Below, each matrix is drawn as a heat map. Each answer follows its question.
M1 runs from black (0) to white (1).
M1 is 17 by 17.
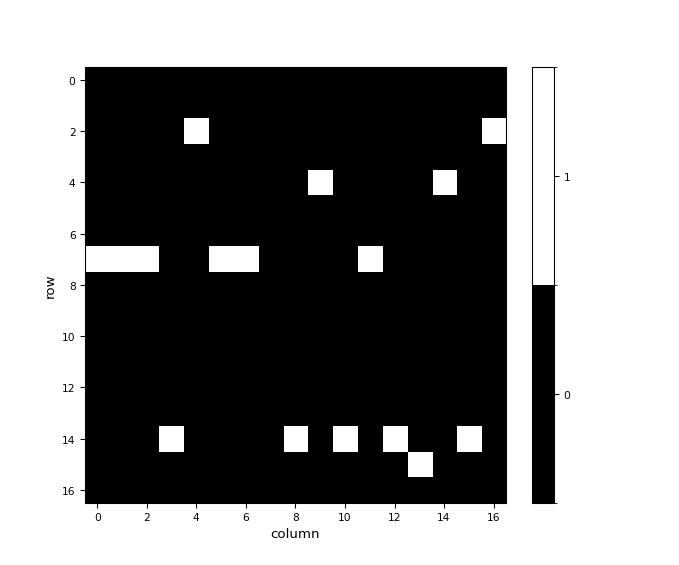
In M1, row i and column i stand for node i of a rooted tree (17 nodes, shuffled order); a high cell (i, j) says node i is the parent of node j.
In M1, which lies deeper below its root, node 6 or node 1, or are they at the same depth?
the same depth
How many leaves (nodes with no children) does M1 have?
12
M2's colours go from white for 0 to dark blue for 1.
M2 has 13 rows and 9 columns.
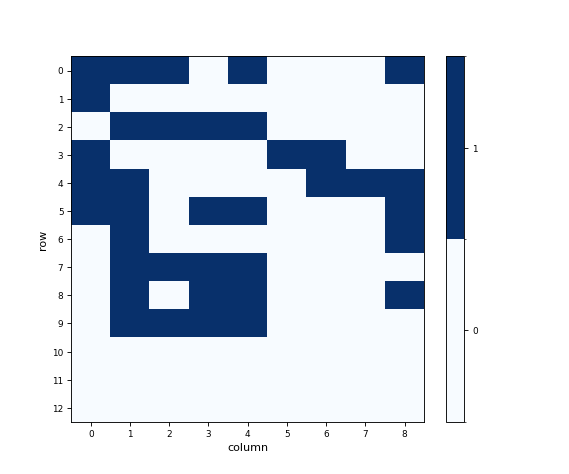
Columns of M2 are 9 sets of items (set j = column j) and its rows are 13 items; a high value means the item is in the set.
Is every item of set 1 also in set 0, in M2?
no
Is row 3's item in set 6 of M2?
yes
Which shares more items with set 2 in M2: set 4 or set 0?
set 4
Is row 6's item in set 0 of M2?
no
